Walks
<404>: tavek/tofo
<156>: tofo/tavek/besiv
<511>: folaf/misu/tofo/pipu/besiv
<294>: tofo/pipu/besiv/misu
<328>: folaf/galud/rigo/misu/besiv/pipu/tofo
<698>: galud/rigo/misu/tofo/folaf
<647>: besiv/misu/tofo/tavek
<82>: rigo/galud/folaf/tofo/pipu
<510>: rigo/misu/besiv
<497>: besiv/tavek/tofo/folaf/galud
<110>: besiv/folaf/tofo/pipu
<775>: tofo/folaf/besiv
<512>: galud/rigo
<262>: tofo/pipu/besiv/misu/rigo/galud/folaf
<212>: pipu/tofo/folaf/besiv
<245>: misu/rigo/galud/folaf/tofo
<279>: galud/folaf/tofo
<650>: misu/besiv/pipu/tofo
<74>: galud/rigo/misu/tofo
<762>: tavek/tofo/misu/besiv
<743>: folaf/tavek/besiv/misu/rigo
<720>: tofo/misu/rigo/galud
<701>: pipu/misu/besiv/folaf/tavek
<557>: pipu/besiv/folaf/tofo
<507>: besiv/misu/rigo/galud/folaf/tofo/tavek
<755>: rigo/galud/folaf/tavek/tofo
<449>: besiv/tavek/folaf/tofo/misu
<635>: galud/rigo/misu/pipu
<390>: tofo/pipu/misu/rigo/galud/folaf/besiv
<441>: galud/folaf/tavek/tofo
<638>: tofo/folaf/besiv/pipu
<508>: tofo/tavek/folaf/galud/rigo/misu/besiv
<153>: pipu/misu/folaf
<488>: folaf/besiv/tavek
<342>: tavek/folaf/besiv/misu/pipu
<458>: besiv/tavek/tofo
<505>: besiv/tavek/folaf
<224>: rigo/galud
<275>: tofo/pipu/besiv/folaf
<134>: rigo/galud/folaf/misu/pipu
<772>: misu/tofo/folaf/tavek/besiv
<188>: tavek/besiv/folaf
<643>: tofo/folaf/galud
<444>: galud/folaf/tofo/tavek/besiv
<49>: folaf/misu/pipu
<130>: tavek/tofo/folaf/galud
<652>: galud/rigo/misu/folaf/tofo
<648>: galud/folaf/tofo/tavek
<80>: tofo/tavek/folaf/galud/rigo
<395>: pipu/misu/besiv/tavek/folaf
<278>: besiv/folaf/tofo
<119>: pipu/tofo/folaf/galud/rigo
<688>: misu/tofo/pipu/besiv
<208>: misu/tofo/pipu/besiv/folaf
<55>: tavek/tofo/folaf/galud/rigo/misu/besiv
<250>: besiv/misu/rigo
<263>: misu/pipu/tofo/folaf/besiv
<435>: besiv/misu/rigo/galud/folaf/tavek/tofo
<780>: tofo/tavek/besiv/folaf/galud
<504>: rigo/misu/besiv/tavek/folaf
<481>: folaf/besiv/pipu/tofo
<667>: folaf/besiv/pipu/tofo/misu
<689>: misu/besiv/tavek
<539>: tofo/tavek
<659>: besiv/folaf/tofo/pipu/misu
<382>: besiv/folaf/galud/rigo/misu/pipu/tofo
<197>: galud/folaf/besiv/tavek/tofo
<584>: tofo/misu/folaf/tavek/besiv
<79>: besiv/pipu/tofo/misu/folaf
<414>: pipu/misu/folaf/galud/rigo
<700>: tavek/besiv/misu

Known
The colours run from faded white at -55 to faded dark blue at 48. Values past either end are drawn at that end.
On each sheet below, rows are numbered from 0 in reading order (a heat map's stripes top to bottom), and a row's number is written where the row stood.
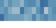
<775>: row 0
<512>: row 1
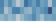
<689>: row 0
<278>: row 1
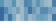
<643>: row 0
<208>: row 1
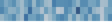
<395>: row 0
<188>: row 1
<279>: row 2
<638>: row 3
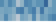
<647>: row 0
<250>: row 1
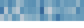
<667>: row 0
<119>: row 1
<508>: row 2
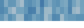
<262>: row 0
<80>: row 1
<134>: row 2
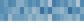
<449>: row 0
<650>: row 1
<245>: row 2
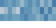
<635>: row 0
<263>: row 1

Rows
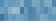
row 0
<156>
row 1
<497>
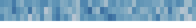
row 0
<755>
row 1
<743>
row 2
<720>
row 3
<505>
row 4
<390>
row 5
<212>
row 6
<294>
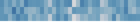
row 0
<772>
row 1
<557>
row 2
<539>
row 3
<701>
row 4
<82>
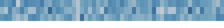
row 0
<648>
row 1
<441>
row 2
<153>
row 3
<511>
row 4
<659>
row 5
<414>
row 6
<652>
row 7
<110>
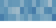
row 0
<584>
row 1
<79>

